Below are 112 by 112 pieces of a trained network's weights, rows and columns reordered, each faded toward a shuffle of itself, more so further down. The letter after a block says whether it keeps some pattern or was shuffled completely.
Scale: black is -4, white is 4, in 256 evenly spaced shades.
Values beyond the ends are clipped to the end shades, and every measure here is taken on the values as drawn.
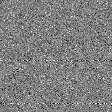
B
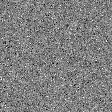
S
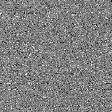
B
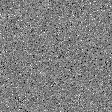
S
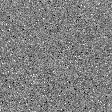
S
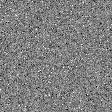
S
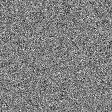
S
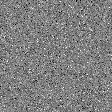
S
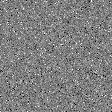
S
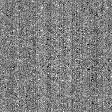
B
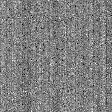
B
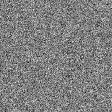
B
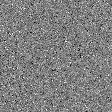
S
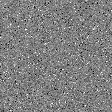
S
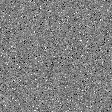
S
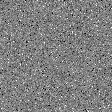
S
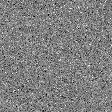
S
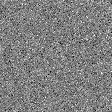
S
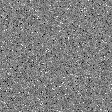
S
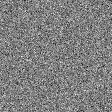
S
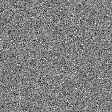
B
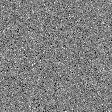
S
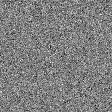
S
